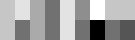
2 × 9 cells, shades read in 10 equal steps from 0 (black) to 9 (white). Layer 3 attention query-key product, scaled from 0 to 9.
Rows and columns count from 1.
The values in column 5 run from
8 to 8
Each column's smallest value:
7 4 6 4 8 4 0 4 3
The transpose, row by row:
7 7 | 8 4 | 6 6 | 4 4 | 8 8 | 5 4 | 9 0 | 7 4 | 7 3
